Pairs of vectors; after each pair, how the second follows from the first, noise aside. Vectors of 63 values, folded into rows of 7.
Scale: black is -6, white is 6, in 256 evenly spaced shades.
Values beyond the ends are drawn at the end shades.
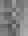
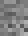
sign-scrambled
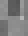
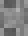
wrapped around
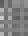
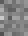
sign-scrambled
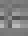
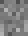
shuffled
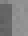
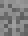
shuffled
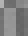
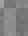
shrunk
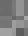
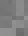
shrunk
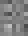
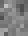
shuffled
